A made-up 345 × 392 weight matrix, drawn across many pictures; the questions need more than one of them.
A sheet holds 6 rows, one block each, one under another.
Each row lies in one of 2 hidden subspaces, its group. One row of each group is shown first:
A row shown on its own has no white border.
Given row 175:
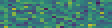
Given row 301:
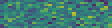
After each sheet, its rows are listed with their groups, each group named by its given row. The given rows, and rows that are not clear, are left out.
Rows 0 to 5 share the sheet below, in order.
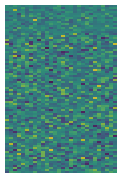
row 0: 175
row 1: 175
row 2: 301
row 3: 301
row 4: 301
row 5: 175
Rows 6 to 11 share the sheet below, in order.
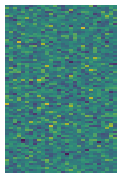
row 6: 301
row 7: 175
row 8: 175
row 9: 175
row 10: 301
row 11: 175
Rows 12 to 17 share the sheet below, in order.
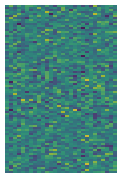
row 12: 301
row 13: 301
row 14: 301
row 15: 175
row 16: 301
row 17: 301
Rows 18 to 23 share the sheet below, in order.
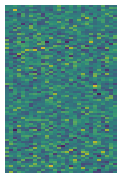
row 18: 175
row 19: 175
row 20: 175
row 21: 301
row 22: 175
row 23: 301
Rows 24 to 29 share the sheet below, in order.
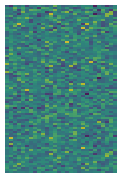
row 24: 301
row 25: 175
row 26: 301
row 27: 175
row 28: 301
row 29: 301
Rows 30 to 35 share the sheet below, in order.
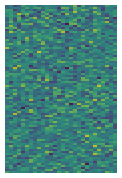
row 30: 175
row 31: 175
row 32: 301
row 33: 175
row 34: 301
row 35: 301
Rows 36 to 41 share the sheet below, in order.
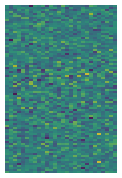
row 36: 175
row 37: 175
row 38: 175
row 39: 175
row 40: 301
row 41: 301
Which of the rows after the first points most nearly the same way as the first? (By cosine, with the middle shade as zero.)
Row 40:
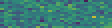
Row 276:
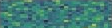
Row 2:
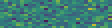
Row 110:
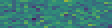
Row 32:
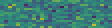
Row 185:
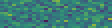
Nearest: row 185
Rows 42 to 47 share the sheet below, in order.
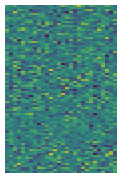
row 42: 301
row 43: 301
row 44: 175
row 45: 175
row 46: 175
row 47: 301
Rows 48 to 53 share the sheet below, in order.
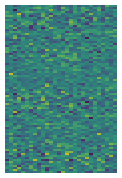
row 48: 175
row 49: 175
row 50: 301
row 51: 175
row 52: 301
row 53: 175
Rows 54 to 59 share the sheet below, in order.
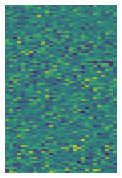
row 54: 301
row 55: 175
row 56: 301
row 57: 301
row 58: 301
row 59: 175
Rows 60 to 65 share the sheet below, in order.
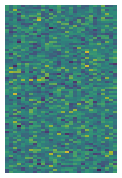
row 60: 175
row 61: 301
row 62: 175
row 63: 175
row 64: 175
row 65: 301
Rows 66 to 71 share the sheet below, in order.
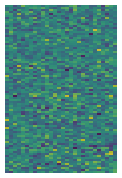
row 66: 175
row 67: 301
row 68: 175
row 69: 301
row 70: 301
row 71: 301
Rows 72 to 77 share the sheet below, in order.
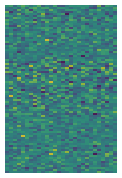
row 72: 175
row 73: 301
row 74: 301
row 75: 175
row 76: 175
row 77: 301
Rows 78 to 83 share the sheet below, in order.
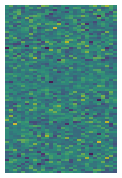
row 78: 301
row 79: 175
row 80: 301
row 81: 301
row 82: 301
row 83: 175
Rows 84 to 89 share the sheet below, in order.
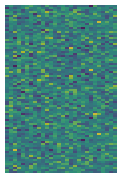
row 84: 301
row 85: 175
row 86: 175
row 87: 175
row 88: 301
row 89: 175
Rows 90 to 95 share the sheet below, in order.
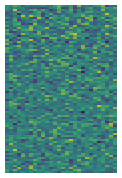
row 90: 175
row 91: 175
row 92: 301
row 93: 301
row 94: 301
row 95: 175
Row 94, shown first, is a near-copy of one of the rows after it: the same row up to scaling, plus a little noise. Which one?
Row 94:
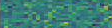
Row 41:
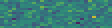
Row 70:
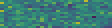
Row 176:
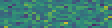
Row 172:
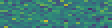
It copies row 176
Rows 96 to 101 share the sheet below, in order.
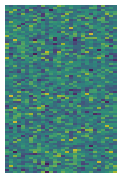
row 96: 175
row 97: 301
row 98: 175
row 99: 175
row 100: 175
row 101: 301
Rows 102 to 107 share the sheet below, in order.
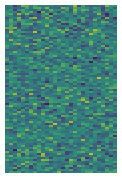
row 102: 175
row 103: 175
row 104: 301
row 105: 175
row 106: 301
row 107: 175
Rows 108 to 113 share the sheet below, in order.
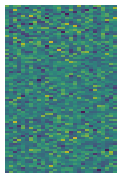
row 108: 175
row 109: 175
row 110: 175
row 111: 301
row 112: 175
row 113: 301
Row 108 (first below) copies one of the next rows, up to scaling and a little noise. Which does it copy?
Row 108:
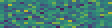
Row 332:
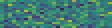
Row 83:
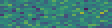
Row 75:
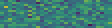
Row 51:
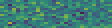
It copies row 332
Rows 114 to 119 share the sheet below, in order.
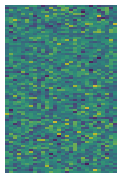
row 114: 301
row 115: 301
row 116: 175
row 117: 301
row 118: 301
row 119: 175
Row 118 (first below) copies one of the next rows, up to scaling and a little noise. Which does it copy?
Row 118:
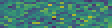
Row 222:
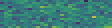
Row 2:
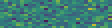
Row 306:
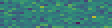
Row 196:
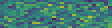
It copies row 196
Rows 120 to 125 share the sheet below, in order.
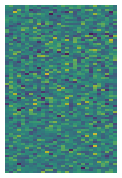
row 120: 301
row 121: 301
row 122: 175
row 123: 175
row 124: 301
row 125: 301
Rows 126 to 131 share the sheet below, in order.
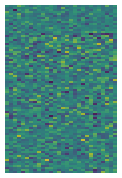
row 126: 175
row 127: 301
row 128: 301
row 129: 175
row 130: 301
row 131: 175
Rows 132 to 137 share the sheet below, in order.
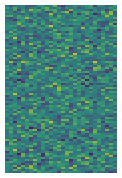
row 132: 301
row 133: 175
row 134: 301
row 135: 175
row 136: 175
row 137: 175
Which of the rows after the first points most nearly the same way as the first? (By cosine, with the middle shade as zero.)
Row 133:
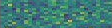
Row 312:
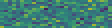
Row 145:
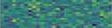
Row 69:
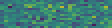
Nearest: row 69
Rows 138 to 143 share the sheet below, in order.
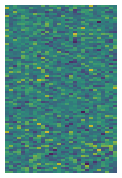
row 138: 301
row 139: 301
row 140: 175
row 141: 301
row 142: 175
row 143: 301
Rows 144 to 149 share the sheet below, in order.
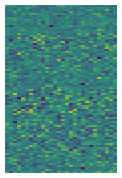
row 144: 301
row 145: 175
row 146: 301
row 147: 175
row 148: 175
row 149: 301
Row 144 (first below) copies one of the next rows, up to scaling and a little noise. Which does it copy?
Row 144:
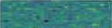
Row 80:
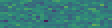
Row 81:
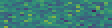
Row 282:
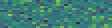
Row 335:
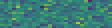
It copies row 80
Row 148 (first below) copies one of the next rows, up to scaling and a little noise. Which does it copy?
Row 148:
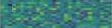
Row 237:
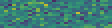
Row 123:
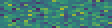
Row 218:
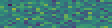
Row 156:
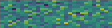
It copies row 218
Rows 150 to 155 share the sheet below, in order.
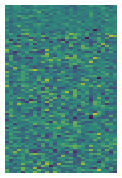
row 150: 175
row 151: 175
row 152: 301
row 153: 175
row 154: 301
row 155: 301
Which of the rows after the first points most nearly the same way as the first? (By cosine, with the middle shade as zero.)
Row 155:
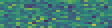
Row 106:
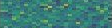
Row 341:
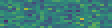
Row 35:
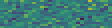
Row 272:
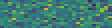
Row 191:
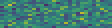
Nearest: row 341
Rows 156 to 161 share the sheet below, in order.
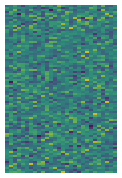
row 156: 175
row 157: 301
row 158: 301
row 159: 175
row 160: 175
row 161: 175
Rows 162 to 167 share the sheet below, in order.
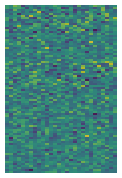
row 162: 175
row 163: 175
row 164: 301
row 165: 175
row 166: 301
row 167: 175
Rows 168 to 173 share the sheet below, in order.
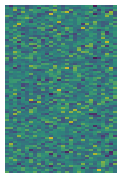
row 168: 301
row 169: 175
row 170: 301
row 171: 175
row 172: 301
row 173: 301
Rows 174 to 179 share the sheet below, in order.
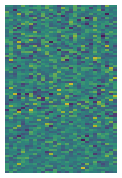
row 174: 175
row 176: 301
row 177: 175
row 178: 301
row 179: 301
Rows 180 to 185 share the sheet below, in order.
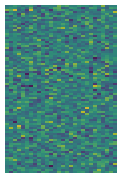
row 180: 175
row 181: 175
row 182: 175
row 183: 301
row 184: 175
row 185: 301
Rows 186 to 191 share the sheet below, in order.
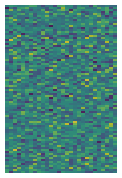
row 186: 301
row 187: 175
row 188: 301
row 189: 301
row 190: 301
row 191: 175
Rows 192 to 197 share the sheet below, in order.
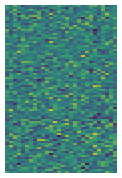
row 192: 175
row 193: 301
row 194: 175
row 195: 301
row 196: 301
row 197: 301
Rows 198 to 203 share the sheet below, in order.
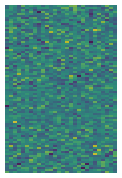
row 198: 175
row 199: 175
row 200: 175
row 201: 175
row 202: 175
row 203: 301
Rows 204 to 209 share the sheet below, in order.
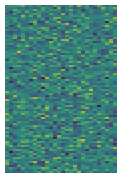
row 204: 175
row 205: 301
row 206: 175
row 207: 301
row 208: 301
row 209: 175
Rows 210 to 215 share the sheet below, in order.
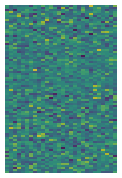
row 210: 175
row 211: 301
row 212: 175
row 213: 301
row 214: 175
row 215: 175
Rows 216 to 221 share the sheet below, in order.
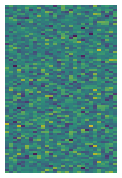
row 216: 301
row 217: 301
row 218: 175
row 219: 301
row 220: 175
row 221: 301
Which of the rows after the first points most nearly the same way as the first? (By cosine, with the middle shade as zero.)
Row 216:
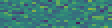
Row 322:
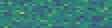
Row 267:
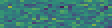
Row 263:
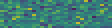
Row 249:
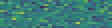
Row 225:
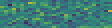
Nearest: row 267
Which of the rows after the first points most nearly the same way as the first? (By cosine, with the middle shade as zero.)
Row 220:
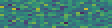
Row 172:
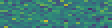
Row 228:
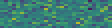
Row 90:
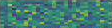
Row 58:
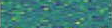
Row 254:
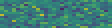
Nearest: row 254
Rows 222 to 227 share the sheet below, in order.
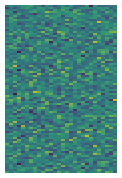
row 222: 301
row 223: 301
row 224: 175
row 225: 175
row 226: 175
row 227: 301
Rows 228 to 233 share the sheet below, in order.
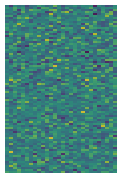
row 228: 301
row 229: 301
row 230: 301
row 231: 301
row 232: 301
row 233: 175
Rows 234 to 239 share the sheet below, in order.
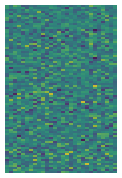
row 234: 175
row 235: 175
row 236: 175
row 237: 175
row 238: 301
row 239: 175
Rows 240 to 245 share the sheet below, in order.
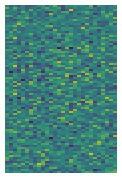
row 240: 301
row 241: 175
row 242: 175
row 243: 175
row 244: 301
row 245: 175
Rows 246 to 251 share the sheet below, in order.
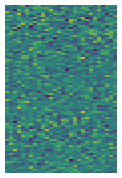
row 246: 175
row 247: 301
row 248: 175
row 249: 301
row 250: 175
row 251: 175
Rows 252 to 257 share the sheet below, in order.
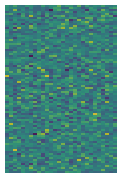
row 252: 175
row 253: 175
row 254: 175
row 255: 175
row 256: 175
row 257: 175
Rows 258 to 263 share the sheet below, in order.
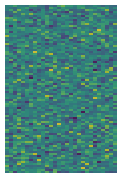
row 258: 301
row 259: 301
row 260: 301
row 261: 301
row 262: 175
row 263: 301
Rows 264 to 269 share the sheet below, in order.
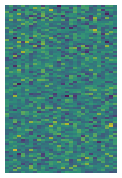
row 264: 175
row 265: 175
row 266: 175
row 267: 301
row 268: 301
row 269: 175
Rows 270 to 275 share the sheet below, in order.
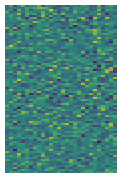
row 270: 175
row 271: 301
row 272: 301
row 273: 301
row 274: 301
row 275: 175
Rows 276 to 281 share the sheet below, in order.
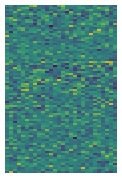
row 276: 301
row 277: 301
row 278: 301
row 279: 175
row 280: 175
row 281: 301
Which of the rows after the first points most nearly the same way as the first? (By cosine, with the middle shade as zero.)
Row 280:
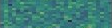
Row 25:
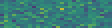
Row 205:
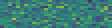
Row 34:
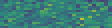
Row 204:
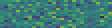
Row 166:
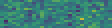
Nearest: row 25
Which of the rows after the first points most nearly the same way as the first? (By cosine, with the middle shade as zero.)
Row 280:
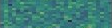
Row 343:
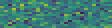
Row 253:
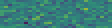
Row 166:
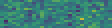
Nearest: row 343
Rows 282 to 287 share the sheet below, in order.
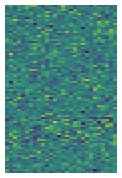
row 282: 301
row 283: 301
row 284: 301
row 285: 301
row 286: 301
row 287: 175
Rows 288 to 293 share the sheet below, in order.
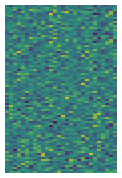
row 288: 301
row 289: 301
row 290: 301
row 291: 175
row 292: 301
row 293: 175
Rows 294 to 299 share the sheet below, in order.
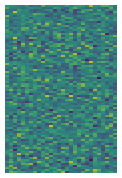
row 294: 301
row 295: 175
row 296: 301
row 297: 301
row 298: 301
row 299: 175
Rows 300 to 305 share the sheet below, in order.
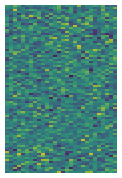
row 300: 175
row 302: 175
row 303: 301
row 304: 301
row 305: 175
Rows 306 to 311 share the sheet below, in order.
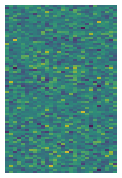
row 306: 301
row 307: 301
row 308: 301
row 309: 301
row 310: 175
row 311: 301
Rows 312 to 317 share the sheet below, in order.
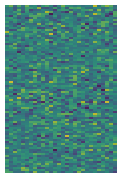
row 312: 301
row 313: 301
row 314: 301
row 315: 175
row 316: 301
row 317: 301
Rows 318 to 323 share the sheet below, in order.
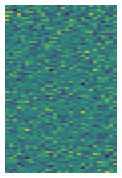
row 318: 175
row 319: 301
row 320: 301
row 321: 301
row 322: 301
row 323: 301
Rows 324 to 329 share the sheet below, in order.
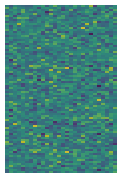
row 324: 301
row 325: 301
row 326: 301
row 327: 301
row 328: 301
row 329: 301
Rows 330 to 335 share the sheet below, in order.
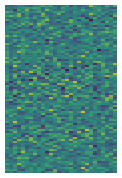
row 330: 175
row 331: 301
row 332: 175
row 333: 301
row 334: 175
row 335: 301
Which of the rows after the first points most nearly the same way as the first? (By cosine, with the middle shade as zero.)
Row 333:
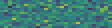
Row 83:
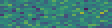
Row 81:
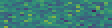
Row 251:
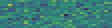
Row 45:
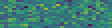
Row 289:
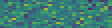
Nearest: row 289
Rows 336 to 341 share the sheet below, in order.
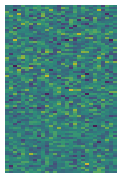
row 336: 175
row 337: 301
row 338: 175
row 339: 175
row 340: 301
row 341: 301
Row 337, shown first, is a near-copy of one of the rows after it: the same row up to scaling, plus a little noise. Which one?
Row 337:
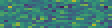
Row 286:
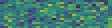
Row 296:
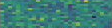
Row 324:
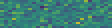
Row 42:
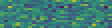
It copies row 42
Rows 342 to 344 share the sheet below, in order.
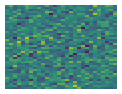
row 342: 301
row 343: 175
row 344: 175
